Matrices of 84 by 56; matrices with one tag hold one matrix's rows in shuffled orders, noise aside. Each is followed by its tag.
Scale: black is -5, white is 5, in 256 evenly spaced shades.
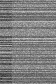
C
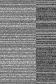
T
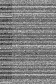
C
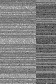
T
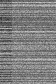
C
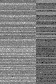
T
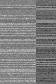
T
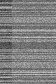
C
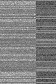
T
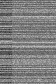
C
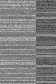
T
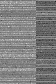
T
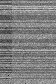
C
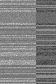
T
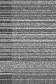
C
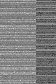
T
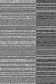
T
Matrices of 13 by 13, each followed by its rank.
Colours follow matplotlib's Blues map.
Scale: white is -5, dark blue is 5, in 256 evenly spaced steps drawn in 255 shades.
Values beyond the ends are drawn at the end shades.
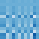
one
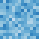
full rank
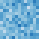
full rank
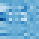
two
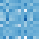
two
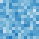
full rank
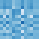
two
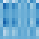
one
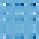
one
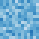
full rank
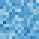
full rank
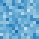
full rank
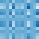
one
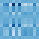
one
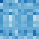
two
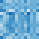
two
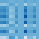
one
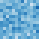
full rank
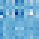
two
